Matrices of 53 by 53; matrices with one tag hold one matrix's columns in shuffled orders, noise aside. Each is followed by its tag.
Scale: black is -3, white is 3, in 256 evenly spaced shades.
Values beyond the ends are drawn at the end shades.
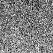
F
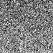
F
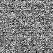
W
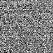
W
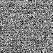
W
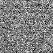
W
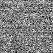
W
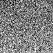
F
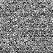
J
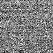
W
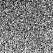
F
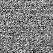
W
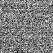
W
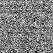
W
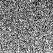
F
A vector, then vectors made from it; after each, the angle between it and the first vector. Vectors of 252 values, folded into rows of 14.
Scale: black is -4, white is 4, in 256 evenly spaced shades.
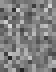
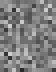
nearly parallel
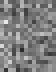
partly aligned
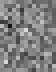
partly opposed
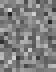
orthogonal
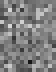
partly aligned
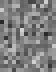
partly opposed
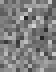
orthogonal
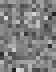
partly opposed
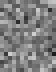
partly aligned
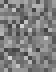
partly opposed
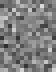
partly opposed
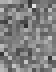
partly opposed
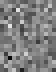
nearly parallel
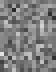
partly aligned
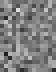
nearly parallel
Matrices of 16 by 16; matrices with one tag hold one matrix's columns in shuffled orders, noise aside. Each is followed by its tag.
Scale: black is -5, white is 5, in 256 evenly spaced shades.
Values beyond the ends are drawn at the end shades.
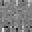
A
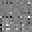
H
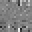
A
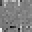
A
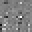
H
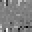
A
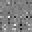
H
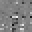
H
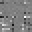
H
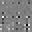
H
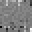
A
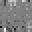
A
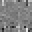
A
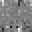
A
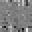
A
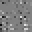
H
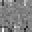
A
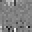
A
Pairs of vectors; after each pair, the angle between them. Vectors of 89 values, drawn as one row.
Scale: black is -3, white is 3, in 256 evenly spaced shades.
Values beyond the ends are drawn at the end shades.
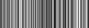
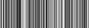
orthogonal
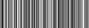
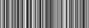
partly opposed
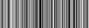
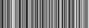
partly aligned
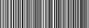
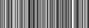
orthogonal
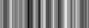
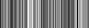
partly opposed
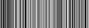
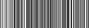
nearly opposite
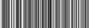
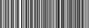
orthogonal
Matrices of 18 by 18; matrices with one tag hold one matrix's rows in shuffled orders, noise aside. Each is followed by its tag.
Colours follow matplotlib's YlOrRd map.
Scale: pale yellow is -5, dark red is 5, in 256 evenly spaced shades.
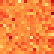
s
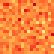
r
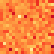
s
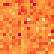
r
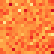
s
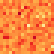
r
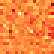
s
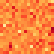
s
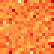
s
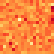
s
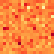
r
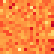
s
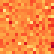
s
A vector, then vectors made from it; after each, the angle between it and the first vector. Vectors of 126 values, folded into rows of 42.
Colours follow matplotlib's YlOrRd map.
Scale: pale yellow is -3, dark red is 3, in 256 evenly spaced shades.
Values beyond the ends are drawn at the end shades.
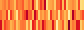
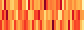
partly aligned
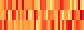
partly aligned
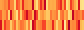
nearly parallel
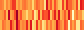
nearly opposite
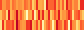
nearly opposite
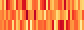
partly aligned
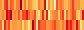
partly aligned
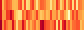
partly aligned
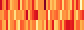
partly aligned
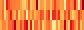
partly opposed
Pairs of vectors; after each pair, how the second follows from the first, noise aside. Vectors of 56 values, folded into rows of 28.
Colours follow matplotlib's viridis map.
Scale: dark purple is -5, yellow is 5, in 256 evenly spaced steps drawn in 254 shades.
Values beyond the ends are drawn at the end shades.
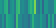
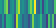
scaled up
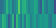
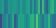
reversed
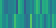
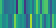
scaled up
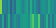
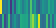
scaled up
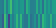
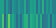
negated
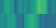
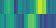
scaled up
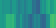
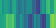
scaled up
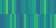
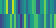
scaled up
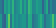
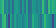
negated
